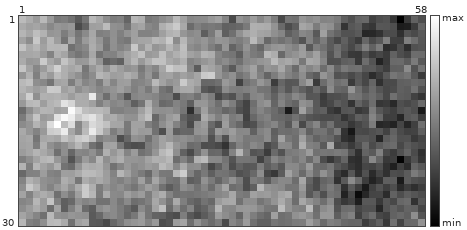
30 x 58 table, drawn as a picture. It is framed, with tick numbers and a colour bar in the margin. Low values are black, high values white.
Slope: up to the left. Average level on the scale: 50%. Odd rows or columns: none. Ninth with the highest average: middle left. Stripes: none.
